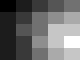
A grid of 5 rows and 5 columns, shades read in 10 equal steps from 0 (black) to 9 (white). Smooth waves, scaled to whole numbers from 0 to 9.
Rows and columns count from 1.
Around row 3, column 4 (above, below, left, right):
5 7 4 7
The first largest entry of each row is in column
5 5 4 5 5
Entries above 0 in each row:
4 5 5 5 5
